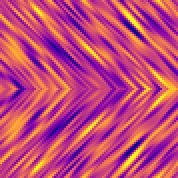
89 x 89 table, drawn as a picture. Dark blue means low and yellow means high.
Slope: none. Mirror symmetry: top to bottom. Odd rows or columns: none. Seam: none. Average level on the scale: 50%.
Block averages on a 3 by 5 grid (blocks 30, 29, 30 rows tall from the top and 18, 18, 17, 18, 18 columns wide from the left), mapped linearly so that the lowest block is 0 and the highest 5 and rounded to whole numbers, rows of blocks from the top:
5 2 3 4 3
2 4 0 1 5
5 2 3 4 3
